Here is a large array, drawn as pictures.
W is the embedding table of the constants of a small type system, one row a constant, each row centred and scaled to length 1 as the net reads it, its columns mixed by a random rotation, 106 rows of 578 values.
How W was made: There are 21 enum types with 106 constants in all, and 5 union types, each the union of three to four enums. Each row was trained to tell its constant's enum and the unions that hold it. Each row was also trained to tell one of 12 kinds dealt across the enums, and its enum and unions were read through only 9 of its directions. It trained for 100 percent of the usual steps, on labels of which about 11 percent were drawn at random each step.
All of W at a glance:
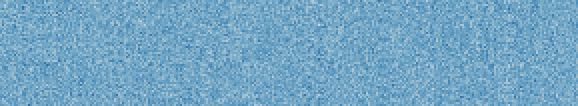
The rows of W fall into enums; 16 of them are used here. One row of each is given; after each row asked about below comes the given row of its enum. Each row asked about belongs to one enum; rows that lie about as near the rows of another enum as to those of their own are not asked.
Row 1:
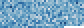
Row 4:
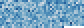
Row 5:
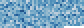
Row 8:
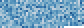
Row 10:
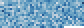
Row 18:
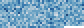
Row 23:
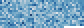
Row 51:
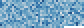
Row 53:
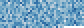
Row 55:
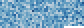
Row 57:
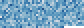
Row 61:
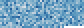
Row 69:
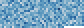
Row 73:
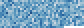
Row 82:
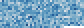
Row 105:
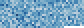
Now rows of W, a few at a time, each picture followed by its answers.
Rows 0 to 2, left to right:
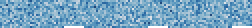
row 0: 51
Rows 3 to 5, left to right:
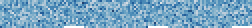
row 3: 10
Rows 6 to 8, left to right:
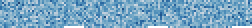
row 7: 55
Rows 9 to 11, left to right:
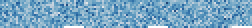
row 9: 55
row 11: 18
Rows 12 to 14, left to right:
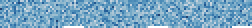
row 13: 5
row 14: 4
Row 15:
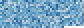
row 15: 82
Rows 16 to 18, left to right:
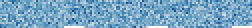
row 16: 53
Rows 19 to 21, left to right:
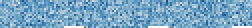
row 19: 82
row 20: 23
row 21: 82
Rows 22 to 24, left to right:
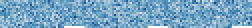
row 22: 69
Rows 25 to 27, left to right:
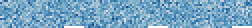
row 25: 69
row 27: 23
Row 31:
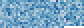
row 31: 8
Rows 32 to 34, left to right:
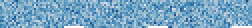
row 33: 4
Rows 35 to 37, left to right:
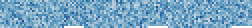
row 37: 69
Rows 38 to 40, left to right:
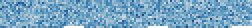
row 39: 82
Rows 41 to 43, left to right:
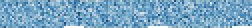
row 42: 23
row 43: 4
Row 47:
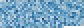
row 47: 69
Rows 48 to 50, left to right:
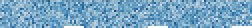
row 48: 10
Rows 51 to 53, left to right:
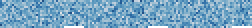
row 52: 61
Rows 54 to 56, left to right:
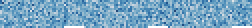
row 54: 23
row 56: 8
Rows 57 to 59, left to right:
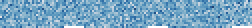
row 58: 18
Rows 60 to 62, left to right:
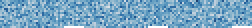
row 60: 61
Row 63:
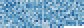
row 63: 5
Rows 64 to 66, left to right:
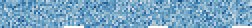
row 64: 1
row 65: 1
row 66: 73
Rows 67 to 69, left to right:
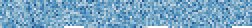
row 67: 82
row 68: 73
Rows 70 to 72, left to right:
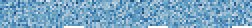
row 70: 1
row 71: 61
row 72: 23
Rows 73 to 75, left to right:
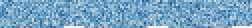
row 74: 73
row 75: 1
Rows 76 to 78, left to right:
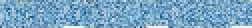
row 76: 8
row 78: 53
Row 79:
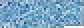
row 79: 5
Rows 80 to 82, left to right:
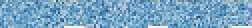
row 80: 51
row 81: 5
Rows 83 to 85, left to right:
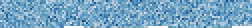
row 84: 61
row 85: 73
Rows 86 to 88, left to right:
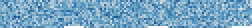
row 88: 73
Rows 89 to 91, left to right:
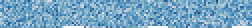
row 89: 1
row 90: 8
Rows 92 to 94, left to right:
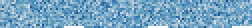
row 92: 10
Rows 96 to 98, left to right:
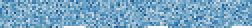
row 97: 105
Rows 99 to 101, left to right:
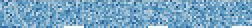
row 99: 53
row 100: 51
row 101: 57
